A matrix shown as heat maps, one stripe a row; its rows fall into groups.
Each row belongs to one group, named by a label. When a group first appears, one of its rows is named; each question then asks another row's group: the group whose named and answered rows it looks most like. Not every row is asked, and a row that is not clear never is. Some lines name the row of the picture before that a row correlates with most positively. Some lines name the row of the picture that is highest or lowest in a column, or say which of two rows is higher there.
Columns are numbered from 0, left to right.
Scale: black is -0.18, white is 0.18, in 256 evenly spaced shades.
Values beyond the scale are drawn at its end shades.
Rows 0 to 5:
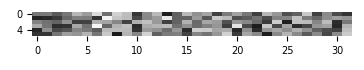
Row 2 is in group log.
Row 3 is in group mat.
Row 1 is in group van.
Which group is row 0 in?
mat
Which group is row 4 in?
van
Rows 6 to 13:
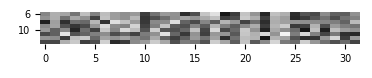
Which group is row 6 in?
mat
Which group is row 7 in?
mat
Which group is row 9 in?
mat
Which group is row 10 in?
mat
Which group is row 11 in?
log
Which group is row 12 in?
mat
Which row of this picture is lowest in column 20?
8
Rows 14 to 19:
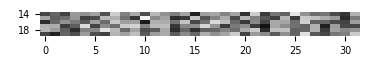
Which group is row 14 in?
van
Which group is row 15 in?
log
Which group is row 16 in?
van
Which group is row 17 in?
mat
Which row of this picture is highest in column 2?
16
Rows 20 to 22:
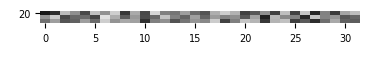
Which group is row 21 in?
mat
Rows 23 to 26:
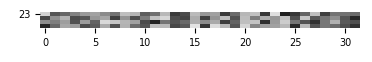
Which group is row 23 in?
mat
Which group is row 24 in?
log
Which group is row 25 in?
mat
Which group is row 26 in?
log
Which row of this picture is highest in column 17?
26
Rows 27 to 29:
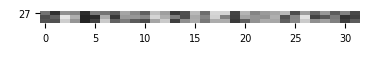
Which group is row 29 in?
log
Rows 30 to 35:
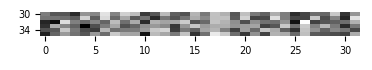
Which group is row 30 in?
mat
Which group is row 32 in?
van
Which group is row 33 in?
log
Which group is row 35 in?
van
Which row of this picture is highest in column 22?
34
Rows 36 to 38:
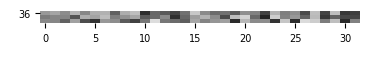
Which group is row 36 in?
mat
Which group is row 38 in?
log
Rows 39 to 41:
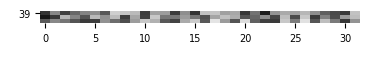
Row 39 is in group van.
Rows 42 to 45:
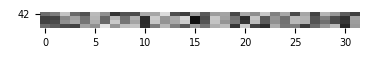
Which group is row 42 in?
log
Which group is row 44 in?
van
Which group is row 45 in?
mat
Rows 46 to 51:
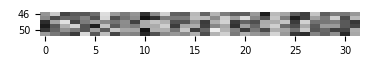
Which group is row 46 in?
mat
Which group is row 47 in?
mat
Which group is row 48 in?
log
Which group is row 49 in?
log
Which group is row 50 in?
van
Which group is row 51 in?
mat
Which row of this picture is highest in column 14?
50
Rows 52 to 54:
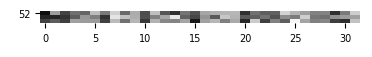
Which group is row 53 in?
van
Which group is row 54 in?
van
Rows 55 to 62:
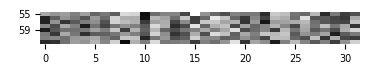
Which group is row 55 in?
mat
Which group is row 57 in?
van
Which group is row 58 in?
log
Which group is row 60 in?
log
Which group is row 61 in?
mat
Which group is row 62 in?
van
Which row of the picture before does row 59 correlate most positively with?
52
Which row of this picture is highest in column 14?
56
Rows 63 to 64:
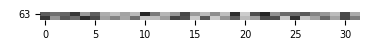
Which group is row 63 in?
mat
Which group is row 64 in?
log
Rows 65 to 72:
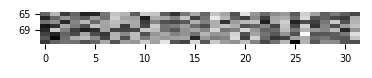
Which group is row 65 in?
log
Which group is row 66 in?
van
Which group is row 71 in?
van
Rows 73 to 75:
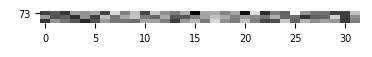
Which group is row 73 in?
van
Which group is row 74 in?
mat
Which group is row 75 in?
log
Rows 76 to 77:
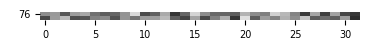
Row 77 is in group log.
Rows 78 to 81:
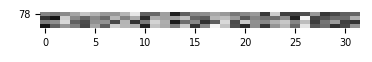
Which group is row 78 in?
mat
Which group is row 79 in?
van
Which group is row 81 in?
van
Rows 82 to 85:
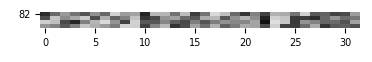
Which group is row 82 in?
van
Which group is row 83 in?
mat
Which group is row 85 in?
mat
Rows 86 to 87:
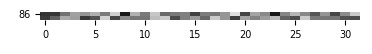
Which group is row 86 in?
van
